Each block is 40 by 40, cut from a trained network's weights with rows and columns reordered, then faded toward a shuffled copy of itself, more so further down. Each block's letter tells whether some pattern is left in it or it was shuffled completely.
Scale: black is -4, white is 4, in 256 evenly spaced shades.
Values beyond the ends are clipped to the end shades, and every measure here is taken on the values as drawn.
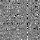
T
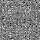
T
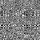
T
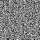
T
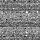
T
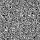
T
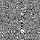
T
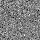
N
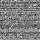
T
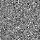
T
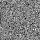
N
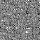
T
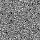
N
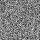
N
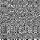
T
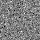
N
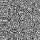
T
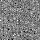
T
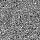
N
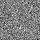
N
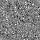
N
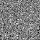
T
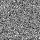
N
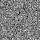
N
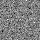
N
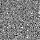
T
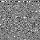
T
